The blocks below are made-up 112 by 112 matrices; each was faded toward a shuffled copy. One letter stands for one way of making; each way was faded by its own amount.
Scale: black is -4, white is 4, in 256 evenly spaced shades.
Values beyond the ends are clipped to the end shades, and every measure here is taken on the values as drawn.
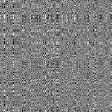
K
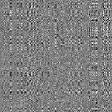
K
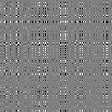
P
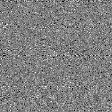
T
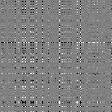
P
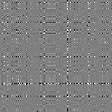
P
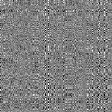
K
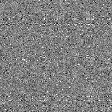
T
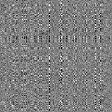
K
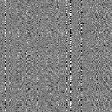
K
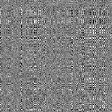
K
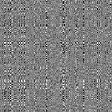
K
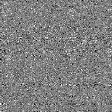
T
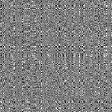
K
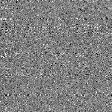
T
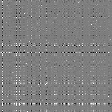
P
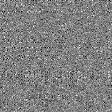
T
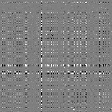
P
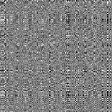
K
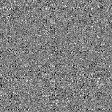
T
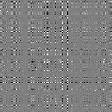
P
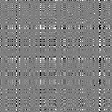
P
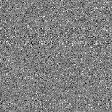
T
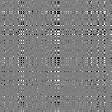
P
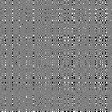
P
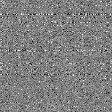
T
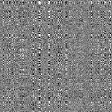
K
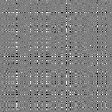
P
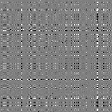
P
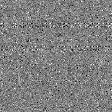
T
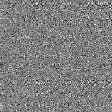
T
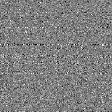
T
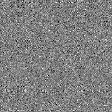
T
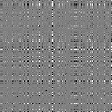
P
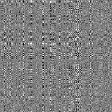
K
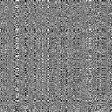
K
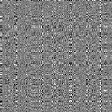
K
